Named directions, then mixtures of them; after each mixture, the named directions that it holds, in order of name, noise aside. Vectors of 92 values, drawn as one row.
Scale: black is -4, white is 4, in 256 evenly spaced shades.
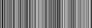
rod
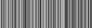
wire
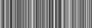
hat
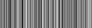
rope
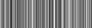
hat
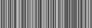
rope, wire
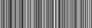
hat, rope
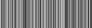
wire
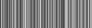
wire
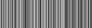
wire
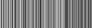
rod, wire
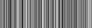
rope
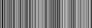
rod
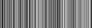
rod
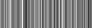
rope, wire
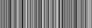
rope
